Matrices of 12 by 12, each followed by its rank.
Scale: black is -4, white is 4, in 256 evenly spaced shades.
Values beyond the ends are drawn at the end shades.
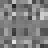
two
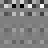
one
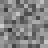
full rank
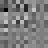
two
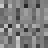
two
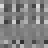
two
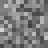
full rank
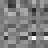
two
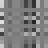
one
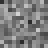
full rank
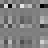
one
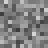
full rank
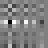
one
